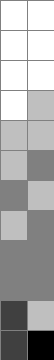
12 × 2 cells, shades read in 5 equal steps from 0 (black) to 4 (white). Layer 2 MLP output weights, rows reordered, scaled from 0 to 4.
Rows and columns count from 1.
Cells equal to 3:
7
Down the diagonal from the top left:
4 4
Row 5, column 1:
3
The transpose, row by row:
4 4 4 4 3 3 2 3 2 2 1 1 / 4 4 4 3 3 2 3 2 2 2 3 0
